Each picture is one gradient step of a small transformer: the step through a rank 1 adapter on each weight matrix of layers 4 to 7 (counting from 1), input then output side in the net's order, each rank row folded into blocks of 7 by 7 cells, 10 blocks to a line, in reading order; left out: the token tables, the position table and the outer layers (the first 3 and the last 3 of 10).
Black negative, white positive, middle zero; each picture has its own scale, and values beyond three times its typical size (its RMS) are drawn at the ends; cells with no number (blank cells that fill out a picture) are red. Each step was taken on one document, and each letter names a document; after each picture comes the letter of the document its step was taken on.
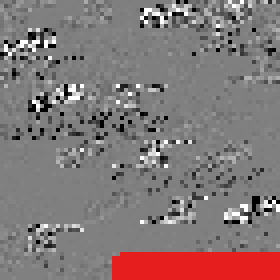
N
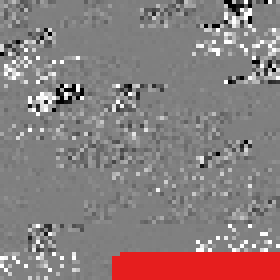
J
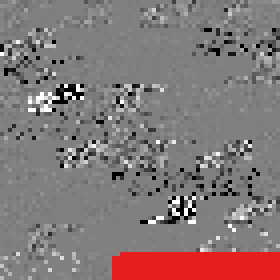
J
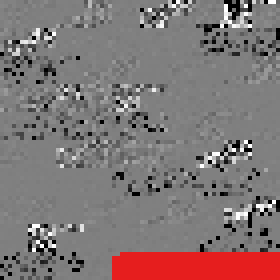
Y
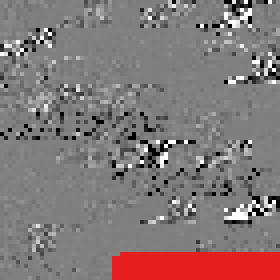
J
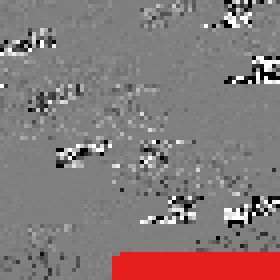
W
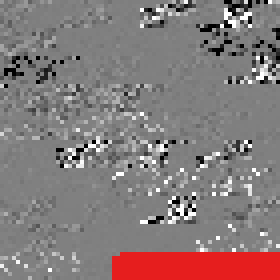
J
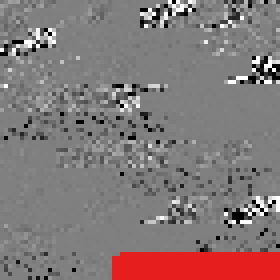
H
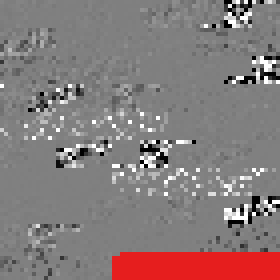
W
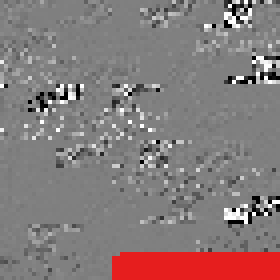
W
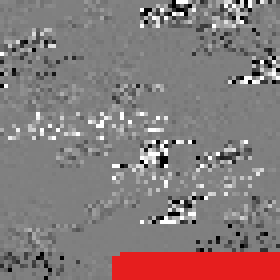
N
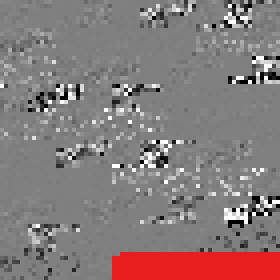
W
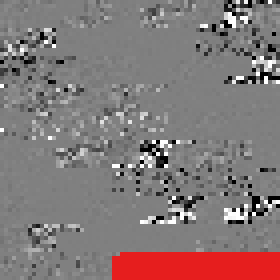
W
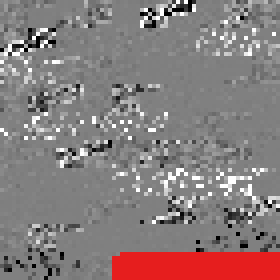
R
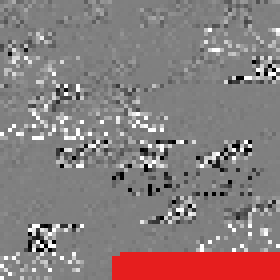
Y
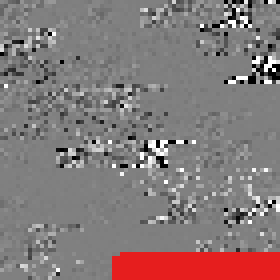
H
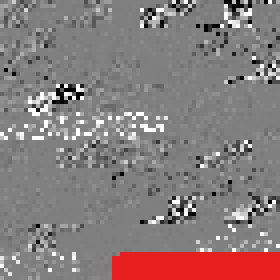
J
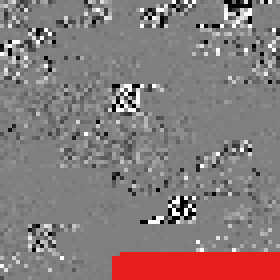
J
